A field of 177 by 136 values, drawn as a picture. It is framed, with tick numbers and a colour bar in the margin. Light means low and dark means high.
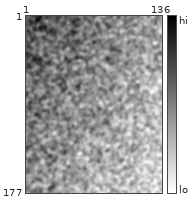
No row or column stands out. The values follow a bell shape. The ninth with the highest average is the top left. The bottom right is the ninth with the lowest average. The field is mottled with small blotches. No regular stripes run through it. The halves do not mirror each other. The field climbs toward the top left. There are no lone odd cells.
